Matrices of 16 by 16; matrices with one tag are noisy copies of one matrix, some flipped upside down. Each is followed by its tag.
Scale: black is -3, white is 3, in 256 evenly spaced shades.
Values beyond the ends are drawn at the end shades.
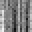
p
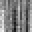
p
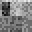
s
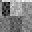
s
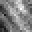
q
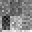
s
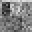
s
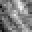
q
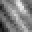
q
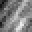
q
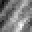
q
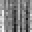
p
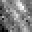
q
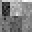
s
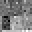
s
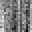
p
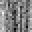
p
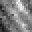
q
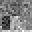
s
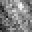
q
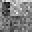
s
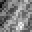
q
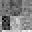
s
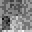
s
